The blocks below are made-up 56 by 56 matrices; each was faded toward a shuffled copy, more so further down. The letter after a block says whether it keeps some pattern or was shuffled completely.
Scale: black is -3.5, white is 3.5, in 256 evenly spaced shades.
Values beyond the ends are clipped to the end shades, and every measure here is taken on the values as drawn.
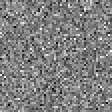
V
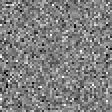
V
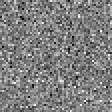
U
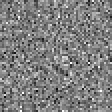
V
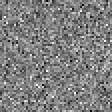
U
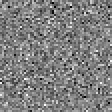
V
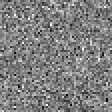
V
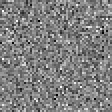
V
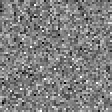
U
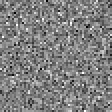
U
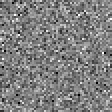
V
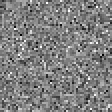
U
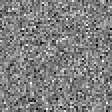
U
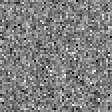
V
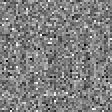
V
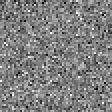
U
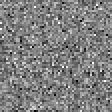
V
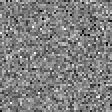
V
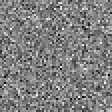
V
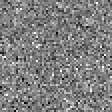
V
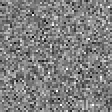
U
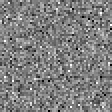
U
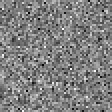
V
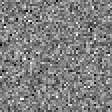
V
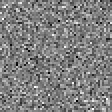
V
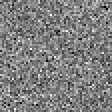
U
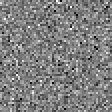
V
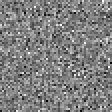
V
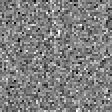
U
